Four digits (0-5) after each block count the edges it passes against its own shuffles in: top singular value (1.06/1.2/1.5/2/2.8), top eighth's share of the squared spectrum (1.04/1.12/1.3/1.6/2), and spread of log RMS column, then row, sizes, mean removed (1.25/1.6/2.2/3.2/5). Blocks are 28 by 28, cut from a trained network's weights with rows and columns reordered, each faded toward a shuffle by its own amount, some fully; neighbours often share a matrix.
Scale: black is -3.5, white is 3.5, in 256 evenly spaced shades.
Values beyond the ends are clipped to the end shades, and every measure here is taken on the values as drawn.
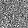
0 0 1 0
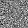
0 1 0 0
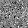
0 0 0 0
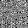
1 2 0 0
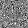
0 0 0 0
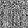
3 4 2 2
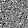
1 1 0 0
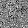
2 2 1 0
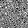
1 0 0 0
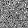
1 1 0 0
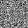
2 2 1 0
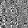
3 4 3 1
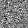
1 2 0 0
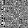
2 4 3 0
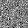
1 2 1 0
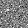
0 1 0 0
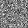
1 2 0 0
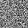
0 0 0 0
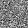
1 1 0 0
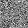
0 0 0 0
